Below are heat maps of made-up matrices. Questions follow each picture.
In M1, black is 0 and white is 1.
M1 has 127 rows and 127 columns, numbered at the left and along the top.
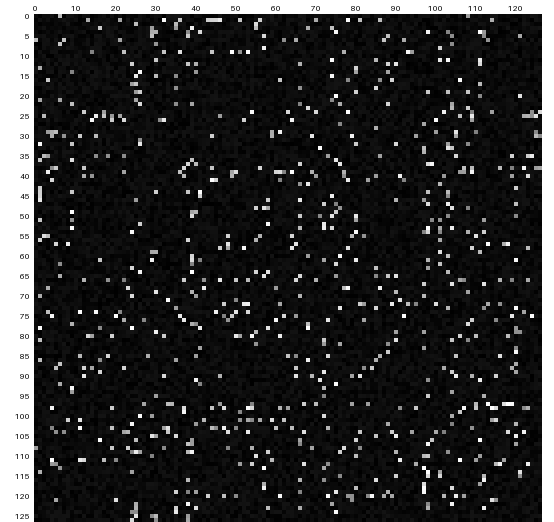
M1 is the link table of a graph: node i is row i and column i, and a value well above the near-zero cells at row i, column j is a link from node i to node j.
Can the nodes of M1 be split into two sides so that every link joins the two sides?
no
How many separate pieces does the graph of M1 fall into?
3
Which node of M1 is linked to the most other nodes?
node 98
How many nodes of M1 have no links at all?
2
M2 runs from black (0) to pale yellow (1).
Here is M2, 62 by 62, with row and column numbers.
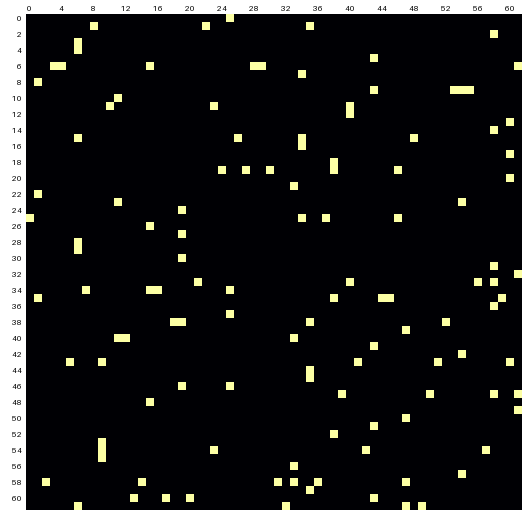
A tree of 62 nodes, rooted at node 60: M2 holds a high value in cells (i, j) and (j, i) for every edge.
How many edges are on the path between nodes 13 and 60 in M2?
1
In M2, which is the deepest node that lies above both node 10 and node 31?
11
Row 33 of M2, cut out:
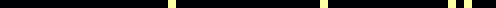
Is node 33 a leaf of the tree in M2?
no
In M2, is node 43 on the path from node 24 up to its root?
yes
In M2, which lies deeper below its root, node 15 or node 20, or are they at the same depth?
node 15
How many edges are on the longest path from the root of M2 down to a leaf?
20
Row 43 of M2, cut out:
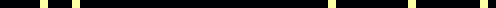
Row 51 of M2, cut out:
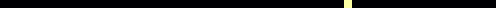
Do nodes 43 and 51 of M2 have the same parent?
no
